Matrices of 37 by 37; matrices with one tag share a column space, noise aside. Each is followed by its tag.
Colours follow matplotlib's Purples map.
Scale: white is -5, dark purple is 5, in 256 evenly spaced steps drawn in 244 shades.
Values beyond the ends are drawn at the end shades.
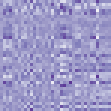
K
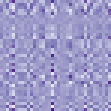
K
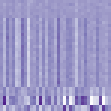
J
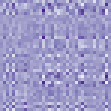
K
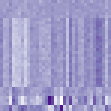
J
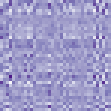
K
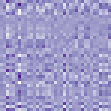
K
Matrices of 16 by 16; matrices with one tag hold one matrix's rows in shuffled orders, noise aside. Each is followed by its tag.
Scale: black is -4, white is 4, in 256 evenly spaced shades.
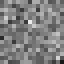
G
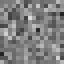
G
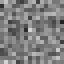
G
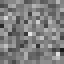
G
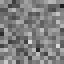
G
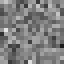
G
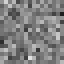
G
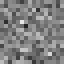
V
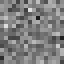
G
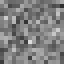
G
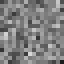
G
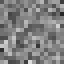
G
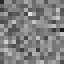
G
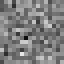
V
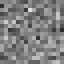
G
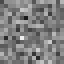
V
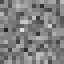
V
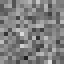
V
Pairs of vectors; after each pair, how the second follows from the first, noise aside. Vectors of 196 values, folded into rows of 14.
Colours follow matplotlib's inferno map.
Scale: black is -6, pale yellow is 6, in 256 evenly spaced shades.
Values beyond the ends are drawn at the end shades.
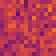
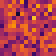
scaled up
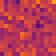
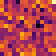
scaled up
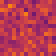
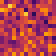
scaled up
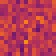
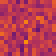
copied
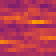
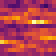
scaled up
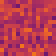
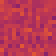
shrunk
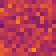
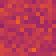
shrunk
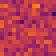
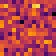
scaled up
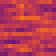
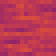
shrunk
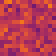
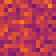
copied
